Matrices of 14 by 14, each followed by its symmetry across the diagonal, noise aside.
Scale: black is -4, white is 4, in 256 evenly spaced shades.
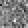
neither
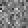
neither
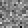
neither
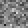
neither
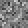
symmetric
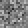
symmetric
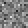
antisymmetric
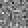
antisymmetric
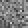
neither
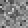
symmetric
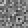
symmetric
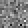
antisymmetric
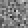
antisymmetric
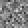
antisymmetric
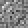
symmetric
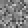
antisymmetric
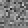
neither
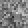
antisymmetric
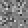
antisymmetric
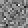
symmetric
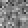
antisymmetric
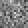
neither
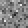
symmetric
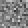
neither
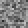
neither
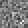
symmetric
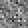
antisymmetric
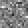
neither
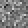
symmetric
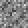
symmetric
